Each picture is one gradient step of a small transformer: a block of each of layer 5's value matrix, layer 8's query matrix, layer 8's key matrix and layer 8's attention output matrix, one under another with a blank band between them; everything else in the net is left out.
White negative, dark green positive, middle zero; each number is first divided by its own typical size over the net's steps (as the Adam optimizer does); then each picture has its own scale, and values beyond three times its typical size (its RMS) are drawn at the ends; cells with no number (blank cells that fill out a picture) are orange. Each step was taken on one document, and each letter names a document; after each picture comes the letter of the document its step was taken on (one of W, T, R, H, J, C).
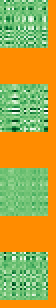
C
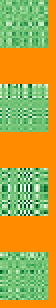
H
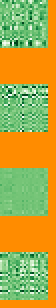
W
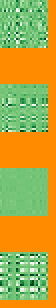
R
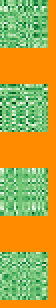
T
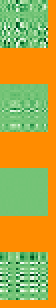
R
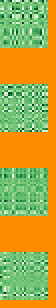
W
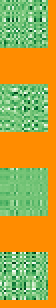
C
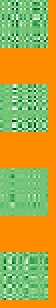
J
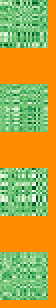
T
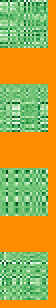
T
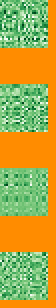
T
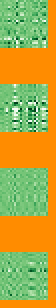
J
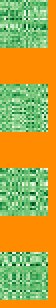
T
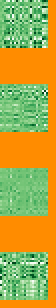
R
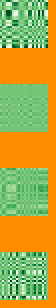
H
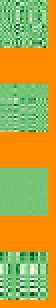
R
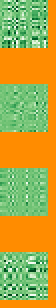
J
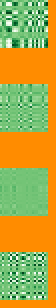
H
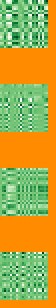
H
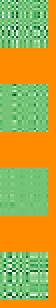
J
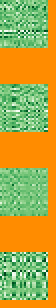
T
